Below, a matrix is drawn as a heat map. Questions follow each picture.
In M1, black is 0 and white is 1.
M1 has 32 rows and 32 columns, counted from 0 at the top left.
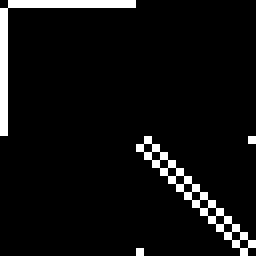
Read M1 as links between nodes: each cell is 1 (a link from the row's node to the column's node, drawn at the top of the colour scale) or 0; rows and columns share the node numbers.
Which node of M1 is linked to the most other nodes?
node 0
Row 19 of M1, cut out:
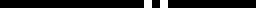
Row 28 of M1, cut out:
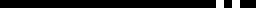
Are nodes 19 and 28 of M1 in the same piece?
yes
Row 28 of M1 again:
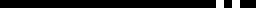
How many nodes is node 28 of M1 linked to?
2
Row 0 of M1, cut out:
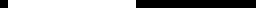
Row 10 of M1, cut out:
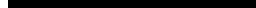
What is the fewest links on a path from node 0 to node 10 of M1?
1
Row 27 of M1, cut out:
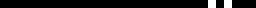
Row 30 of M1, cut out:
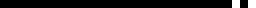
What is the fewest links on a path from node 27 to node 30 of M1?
3
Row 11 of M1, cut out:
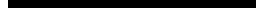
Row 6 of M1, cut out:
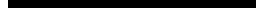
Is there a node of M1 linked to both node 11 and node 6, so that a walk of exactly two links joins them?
yes
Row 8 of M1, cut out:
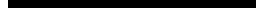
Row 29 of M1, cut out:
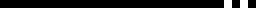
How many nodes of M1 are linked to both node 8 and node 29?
0
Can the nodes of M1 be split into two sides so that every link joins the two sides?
no
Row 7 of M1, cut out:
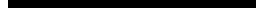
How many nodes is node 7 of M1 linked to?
1
